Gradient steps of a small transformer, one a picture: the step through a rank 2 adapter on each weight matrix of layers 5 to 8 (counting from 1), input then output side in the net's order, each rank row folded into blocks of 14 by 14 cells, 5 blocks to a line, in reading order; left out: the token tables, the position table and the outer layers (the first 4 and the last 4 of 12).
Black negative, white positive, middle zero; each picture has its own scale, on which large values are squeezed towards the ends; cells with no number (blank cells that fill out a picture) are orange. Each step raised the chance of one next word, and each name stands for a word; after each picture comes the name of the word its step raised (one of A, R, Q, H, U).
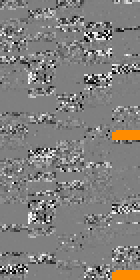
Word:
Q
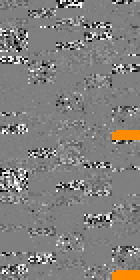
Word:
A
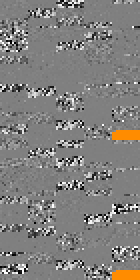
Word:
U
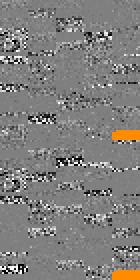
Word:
Q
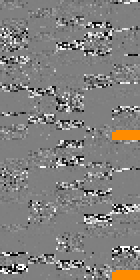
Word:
U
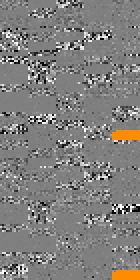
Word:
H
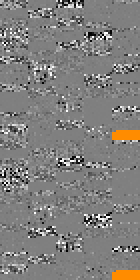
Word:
A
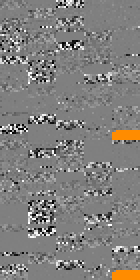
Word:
H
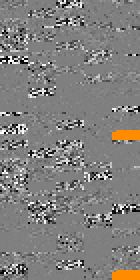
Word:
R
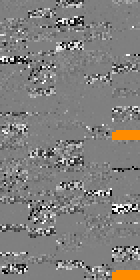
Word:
R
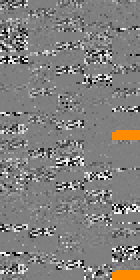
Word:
U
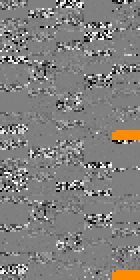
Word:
A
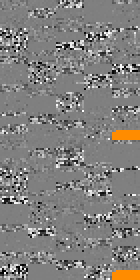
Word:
Q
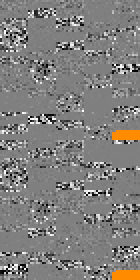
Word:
Q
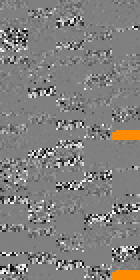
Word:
U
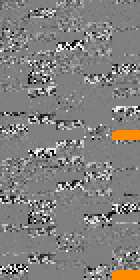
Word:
R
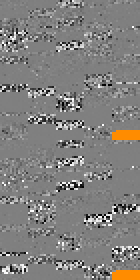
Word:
U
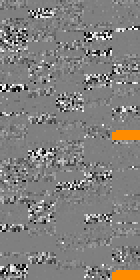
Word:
Q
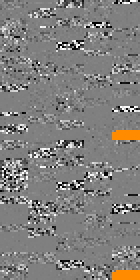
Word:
R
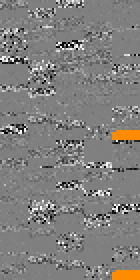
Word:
H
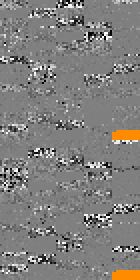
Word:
A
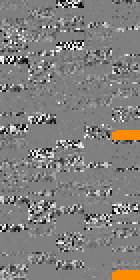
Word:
H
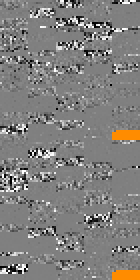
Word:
A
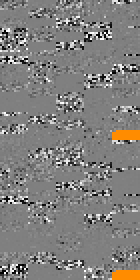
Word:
Q
